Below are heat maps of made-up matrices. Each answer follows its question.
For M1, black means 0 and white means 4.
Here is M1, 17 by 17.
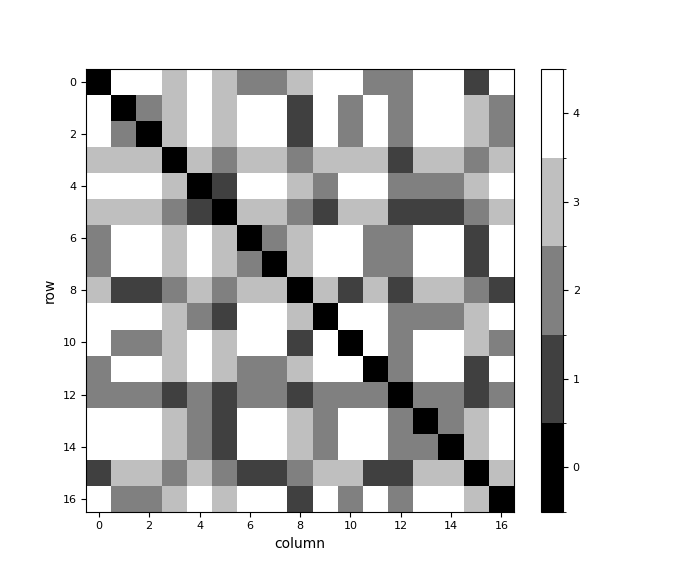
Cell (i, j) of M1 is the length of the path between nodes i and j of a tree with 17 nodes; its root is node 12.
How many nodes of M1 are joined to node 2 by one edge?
1
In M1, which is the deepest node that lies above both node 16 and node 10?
8
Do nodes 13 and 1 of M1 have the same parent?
no
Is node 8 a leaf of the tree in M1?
no
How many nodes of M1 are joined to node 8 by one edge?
5
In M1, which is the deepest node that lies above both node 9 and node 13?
5
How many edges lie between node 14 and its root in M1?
2
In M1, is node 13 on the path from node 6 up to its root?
no
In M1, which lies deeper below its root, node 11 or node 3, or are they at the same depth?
node 11
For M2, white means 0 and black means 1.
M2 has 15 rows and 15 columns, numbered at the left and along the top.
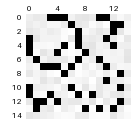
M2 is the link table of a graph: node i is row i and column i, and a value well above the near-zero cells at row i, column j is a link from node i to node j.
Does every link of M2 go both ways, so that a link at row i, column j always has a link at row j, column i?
yes
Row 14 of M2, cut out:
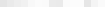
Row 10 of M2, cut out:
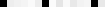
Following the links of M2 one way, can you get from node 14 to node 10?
no
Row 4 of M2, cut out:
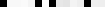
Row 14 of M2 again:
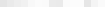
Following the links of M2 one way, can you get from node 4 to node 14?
no
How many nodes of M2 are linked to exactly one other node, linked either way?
1
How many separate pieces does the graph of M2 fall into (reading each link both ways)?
2
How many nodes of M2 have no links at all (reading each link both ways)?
1
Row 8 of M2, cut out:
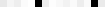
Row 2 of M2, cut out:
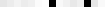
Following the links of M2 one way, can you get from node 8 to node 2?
yes
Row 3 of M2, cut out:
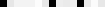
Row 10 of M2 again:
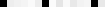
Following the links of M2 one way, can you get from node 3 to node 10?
yes
